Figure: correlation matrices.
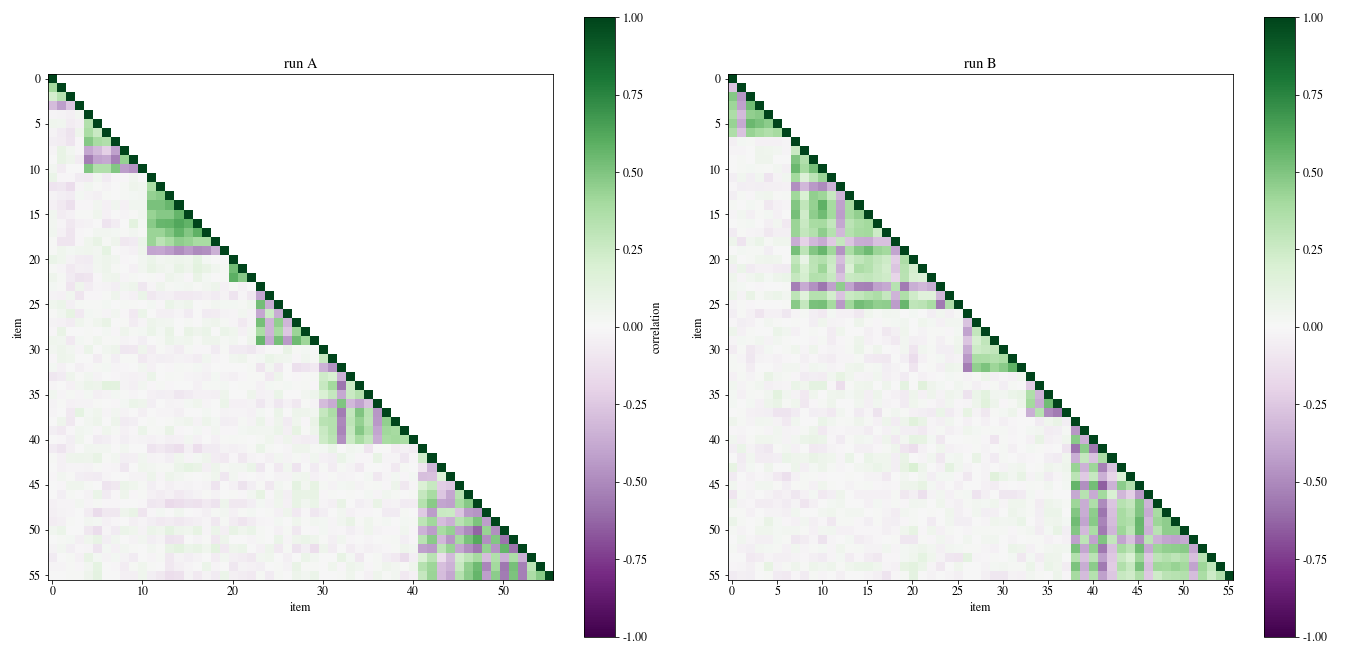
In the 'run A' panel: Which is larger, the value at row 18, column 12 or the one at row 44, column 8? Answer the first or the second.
the first
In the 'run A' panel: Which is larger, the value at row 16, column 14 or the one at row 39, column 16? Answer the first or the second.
the first
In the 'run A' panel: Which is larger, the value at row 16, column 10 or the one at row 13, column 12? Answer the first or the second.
the second
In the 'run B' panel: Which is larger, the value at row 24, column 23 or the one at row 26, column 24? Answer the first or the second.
the second
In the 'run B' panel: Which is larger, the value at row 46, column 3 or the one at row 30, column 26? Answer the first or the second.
the first
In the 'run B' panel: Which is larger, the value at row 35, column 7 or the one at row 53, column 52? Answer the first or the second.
the second
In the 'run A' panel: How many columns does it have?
56
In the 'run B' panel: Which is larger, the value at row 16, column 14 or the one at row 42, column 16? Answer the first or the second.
the first
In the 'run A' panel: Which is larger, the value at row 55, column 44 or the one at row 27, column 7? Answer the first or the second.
the second
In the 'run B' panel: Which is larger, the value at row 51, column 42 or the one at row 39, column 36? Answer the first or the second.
the first
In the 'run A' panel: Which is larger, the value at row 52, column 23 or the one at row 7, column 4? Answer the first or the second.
the second
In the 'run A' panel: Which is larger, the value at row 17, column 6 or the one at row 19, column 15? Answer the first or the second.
the first
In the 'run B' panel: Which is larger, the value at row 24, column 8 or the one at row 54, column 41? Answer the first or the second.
the first
